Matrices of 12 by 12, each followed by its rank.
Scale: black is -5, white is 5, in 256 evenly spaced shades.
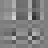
one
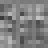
two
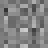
two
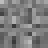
two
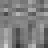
two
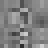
two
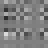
one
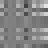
one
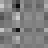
one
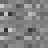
two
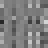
two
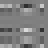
one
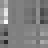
one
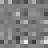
two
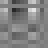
one
